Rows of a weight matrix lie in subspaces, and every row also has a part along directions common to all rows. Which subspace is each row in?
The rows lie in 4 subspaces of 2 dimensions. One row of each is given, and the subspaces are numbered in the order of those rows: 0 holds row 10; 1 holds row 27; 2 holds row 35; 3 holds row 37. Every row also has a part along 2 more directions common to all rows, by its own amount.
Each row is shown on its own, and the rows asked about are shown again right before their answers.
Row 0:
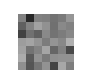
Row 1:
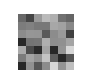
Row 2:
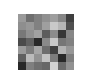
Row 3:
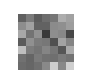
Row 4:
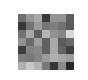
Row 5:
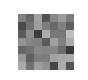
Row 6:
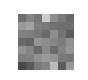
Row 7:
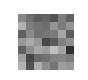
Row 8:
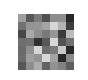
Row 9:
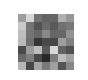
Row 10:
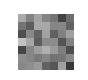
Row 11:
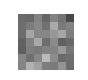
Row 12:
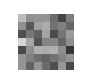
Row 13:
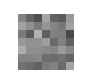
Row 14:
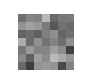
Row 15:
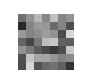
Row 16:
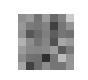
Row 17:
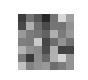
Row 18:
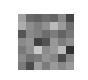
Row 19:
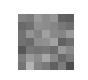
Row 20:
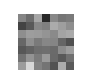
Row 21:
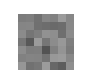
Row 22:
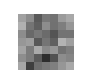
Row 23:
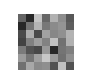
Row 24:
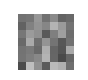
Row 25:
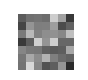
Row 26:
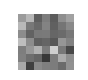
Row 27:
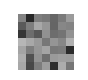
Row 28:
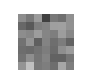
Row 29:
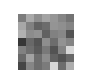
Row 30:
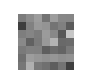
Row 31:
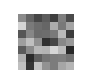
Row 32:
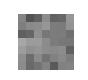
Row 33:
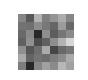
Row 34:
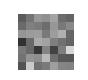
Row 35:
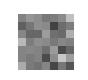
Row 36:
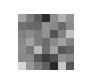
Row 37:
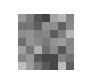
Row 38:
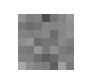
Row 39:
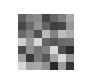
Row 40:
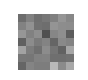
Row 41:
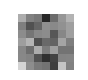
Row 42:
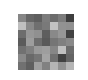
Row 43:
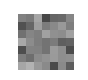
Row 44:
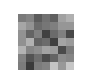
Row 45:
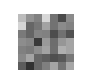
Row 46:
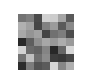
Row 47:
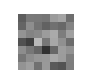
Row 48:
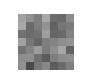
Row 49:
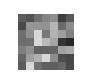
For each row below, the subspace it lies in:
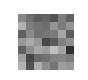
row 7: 2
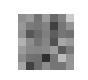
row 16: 2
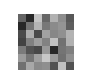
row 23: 1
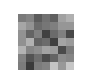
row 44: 0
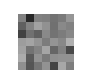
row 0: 1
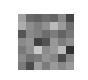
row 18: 2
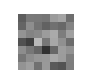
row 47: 0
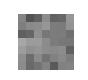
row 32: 1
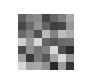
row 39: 2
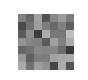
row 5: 1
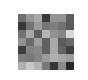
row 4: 1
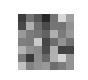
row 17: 0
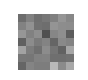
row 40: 0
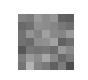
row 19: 0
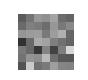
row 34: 2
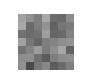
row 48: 0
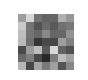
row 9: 1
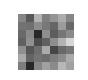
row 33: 1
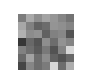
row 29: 1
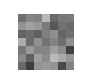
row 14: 3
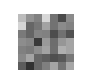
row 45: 0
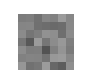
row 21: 0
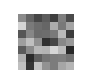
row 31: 2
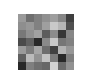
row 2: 2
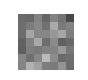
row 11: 2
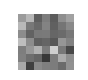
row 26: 1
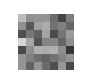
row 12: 0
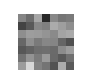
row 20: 3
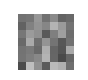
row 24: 0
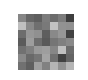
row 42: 2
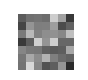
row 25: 3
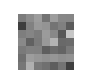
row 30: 2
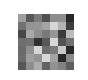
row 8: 2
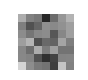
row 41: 3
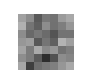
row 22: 3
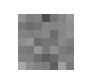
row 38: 3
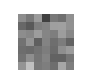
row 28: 3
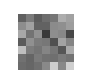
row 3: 0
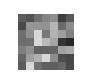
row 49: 1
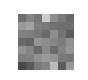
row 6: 3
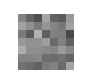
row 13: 1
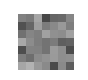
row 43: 3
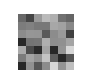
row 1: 1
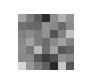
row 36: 3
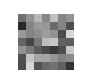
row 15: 2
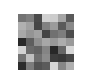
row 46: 3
